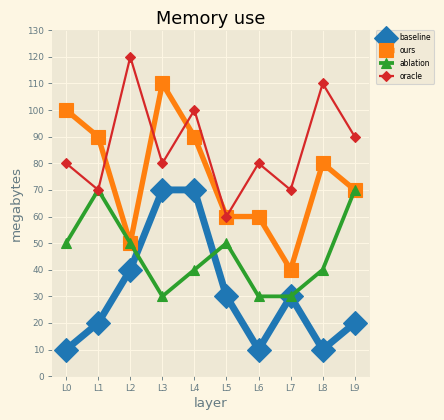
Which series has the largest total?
oracle
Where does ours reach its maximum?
L3
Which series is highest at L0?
ours
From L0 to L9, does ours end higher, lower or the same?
lower
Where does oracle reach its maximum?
L2
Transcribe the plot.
Title: Memory use
x-axis: layer, ticks L0 L1 L2 L3 L4 L5 L6 L7 L8 L9
y-axis: megabytes, ticks 0 10 20 30 40 50 60 70 80 90 100 110 120 130
Legend: baseline, ours, ablation, oracle
Values:
baseline: 10 20 40 70 70 30 10 30 10 20
ours: 100 90 50 110 90 60 60 40 80 70
ablation: 50 70 50 30 40 50 30 30 40 70
oracle: 80 70 120 80 100 60 80 70 110 90
